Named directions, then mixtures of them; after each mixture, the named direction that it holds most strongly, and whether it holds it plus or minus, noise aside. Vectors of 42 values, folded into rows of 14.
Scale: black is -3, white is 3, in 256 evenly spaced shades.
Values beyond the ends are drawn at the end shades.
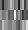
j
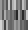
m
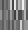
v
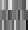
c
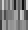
m, minus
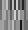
v, minus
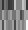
c, minus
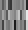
c, minus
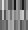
v, minus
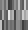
j, minus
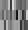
m, plus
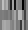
v, minus
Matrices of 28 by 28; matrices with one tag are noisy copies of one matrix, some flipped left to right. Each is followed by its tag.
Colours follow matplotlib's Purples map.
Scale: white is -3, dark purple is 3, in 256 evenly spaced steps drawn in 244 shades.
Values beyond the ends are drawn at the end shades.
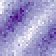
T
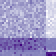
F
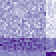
F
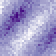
T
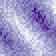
T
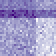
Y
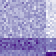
F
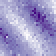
T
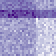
Y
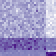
F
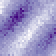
T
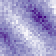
T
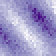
T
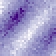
T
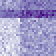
Y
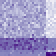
F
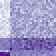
F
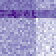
Y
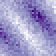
T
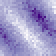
T
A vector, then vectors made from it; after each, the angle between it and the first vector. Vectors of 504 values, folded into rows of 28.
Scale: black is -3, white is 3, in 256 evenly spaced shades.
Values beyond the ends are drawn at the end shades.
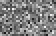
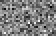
nearly opposite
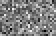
nearly parallel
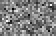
partly opposed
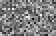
nearly parallel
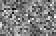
partly opposed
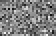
nearly opposite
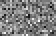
nearly opposite
